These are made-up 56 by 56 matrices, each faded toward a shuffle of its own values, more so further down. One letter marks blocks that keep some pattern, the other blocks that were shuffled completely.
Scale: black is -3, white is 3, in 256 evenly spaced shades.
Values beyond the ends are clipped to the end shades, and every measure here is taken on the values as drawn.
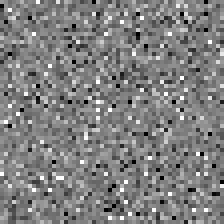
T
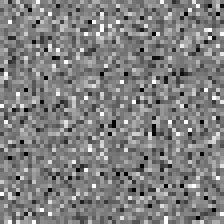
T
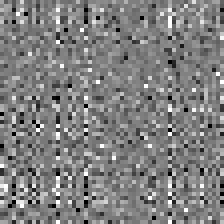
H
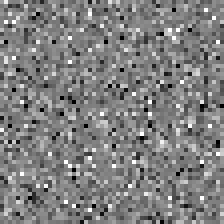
T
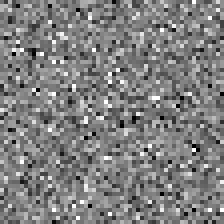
T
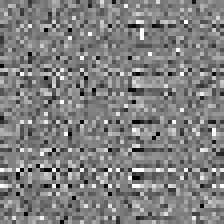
H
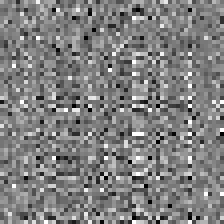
H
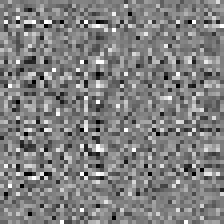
H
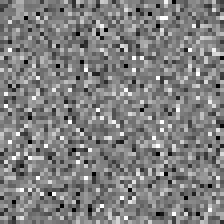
T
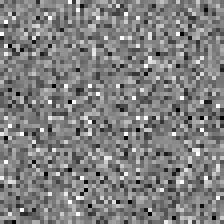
T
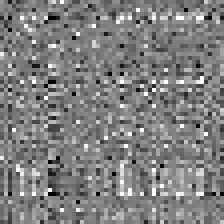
H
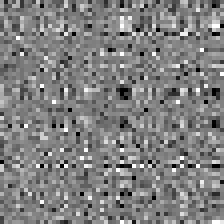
H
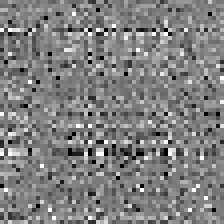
H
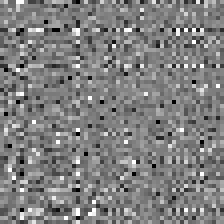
H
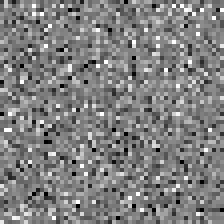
T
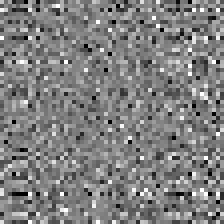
H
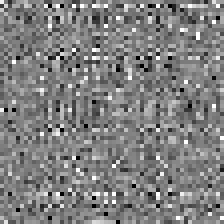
H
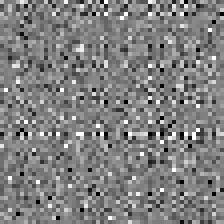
H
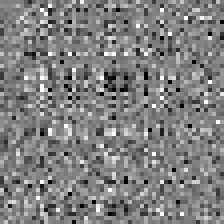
H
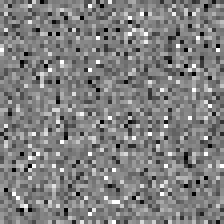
T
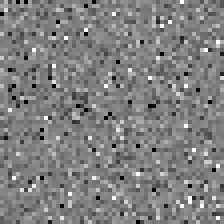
T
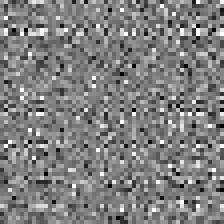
H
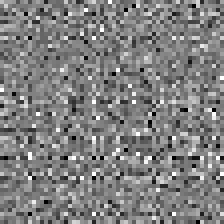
H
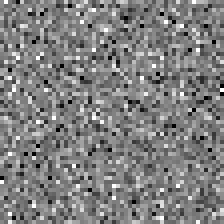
T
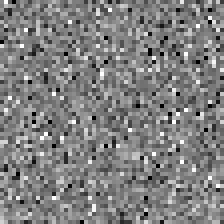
T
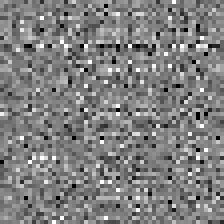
H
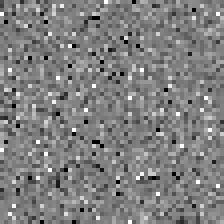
T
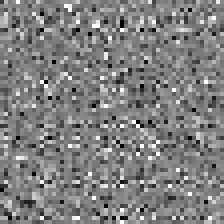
H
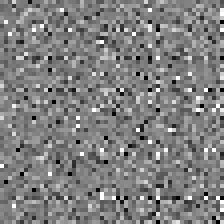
H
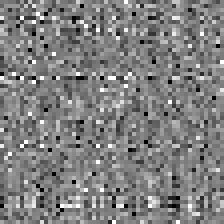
H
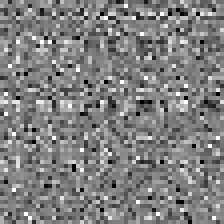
H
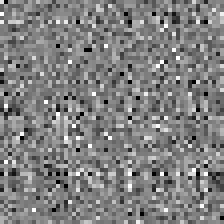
H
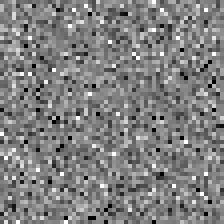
T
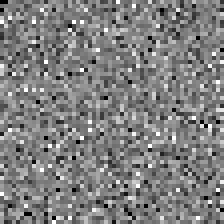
T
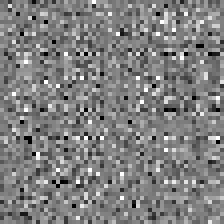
H
